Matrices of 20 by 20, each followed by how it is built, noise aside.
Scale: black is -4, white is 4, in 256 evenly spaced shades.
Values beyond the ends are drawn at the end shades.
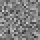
noise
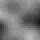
smooth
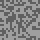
noise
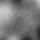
smooth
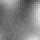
smooth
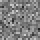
noise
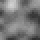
smooth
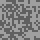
noise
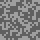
noise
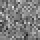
noise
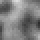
smooth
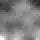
smooth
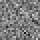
noise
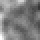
smooth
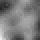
smooth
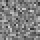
noise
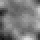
smooth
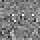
noise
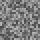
noise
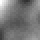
smooth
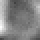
smooth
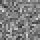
noise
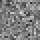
noise
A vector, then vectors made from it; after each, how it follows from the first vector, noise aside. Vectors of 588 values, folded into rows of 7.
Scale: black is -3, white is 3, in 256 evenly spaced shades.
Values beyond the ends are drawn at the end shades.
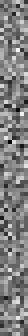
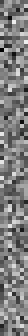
wrapped around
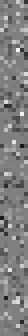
partly zeroed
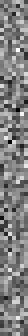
copied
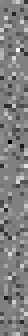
partly zeroed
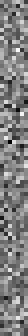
copied
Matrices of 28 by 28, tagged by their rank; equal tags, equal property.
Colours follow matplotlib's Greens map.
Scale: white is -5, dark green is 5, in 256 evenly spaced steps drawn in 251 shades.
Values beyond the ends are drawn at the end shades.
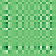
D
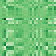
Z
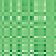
D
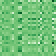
Z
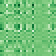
Z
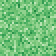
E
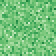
E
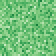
E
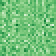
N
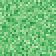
E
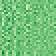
N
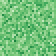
E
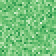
E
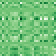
Z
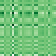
D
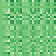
Z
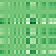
D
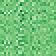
N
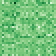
N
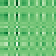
D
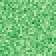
E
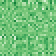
N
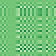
D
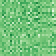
N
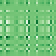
D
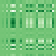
D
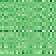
Z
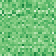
N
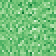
N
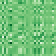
Z
